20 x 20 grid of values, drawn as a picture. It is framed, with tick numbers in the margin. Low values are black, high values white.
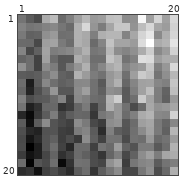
Mirror symmetry: none. Ninth with the highest average: top right. Ninth with the lowest average: bottom left. Stripes: upright, repeating 5 times. Slope: up to the top right. Histogram: bell-shaped.
